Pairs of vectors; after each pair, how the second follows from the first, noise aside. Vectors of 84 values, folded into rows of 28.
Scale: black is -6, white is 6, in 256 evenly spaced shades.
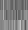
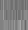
shrunk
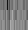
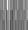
negated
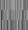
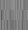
shrunk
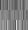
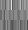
reversed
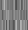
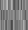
reversed
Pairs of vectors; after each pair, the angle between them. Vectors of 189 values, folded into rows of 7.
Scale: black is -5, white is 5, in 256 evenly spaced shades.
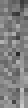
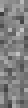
partly opposed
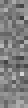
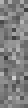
orthogonal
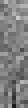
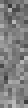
partly opposed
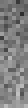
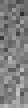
nearly parallel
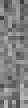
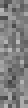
partly aligned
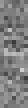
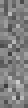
orthogonal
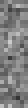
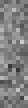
orthogonal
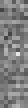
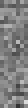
partly opposed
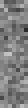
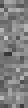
nearly opposite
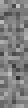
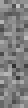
nearly parallel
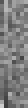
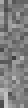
nearly opposite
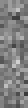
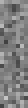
partly opposed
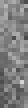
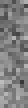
nearly opposite
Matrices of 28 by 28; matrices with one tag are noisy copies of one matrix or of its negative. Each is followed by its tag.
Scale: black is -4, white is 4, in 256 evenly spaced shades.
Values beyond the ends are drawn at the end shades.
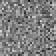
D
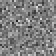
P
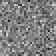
D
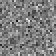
P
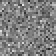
D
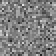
D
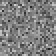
D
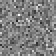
P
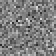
P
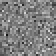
D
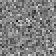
P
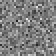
P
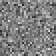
D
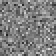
D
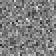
P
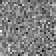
D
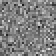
D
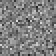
P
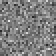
D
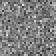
D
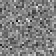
P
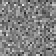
D
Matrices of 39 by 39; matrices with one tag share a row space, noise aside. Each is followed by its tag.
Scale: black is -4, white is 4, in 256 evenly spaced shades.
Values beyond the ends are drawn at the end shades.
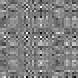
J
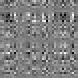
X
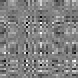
J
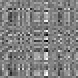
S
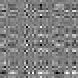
J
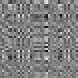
S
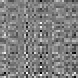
J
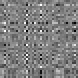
J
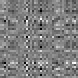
J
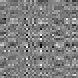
J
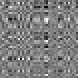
S
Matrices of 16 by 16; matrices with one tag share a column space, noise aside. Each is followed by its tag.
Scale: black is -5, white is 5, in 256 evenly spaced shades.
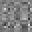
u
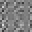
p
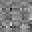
u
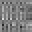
u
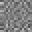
p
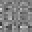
u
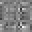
u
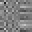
p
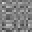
p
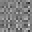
p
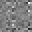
p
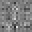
u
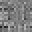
u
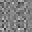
p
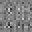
u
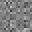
p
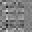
p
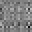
u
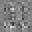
u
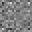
p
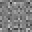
p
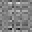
p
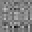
u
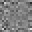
p
